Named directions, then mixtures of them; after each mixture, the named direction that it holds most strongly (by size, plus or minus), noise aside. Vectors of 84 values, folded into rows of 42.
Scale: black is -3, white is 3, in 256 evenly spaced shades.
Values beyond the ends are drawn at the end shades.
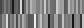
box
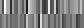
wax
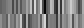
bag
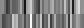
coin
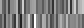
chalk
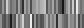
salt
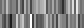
salt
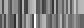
chalk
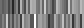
box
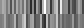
bag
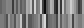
bag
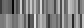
box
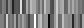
box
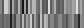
wax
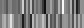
salt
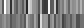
wax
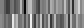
coin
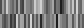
salt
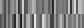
chalk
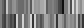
salt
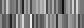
salt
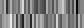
salt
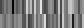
bag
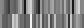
coin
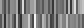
chalk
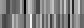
coin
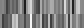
coin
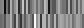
chalk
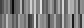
box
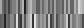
chalk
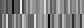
box
